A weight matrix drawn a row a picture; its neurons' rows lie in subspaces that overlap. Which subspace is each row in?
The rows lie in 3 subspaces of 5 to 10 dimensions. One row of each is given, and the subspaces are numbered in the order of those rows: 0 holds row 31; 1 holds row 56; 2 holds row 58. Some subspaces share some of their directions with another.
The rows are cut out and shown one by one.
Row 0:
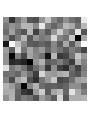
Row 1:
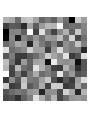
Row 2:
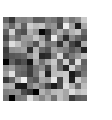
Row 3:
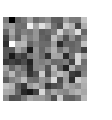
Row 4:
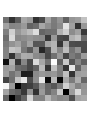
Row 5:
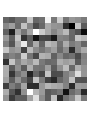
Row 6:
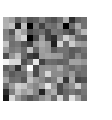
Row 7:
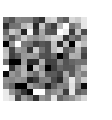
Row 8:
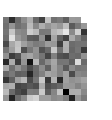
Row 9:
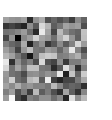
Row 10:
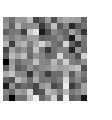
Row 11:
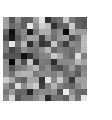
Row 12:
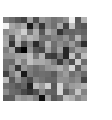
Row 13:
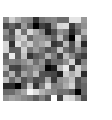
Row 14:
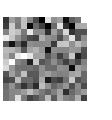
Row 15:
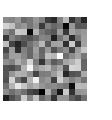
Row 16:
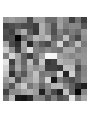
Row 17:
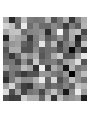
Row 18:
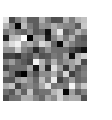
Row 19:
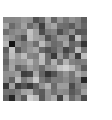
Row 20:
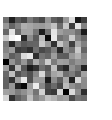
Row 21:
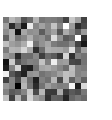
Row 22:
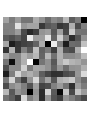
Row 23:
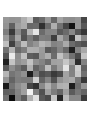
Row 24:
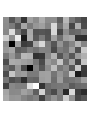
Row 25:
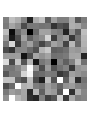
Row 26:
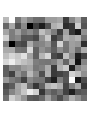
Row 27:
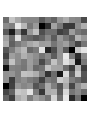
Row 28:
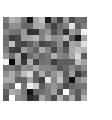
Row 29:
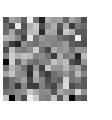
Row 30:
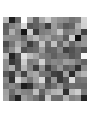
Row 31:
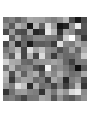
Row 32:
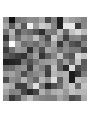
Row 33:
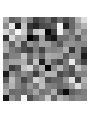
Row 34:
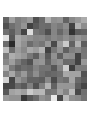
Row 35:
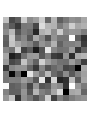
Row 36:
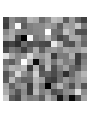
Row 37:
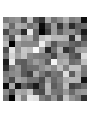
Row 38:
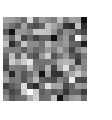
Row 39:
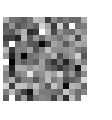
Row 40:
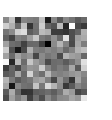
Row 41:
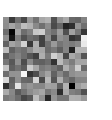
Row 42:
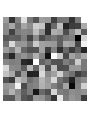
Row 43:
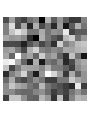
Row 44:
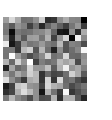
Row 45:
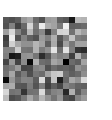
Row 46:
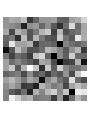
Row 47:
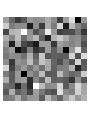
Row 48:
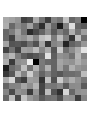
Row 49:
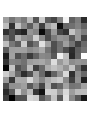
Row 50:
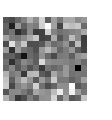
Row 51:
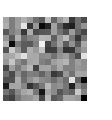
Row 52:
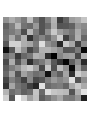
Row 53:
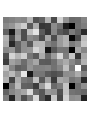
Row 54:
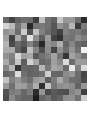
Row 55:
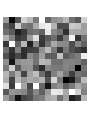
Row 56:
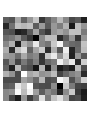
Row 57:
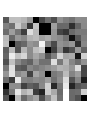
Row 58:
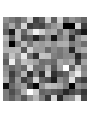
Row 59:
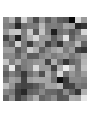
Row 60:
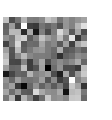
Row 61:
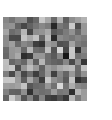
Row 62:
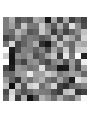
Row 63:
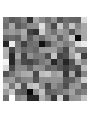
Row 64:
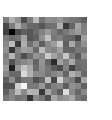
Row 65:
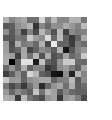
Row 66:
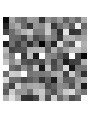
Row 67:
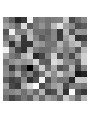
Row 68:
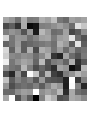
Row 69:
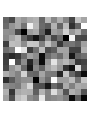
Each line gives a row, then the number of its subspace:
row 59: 1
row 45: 1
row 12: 1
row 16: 1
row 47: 1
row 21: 0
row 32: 2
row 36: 0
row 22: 0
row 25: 1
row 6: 0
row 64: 1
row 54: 1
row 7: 0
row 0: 0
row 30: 0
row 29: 0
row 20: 1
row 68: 0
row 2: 2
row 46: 1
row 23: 2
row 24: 1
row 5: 2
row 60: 0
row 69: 1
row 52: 1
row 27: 1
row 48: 0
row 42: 0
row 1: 1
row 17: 0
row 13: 0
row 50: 0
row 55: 0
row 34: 0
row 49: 0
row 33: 0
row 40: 1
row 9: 1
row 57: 2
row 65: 0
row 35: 0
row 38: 2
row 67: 1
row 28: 2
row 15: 0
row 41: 2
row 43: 0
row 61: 1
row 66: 0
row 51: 0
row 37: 0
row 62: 1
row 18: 0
